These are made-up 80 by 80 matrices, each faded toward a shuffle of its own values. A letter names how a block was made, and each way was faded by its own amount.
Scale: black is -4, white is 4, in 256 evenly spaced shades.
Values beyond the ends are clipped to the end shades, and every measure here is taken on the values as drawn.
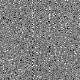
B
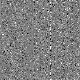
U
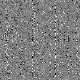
B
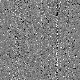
U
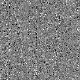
U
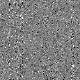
U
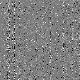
B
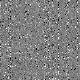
B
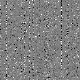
B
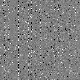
B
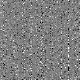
B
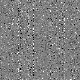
B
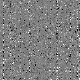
B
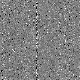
U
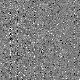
U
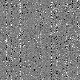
B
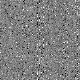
U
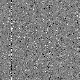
U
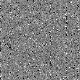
U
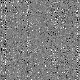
B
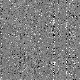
B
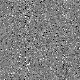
U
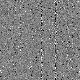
U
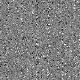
U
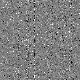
U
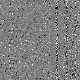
B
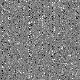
U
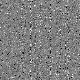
U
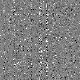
B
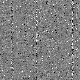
U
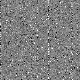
U
